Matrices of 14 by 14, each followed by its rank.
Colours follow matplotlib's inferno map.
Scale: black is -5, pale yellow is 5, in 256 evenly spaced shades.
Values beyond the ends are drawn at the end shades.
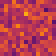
full rank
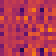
three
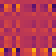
one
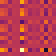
one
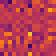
three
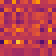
two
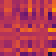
two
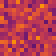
full rank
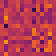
three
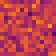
full rank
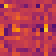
three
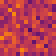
full rank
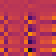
one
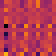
two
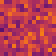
full rank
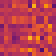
three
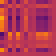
one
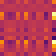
one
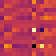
two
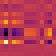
one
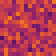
full rank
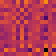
two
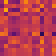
two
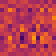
three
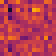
three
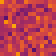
full rank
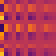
one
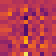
two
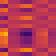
one
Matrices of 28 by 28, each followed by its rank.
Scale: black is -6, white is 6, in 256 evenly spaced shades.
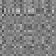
three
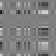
one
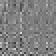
three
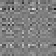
three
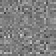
five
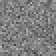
full rank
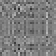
three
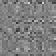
five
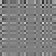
one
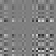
one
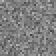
full rank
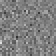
five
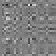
three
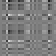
one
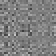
three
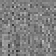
five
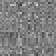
five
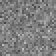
full rank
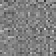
five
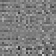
five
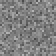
full rank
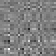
three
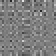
three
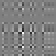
one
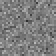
full rank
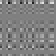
one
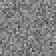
full rank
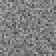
full rank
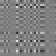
one
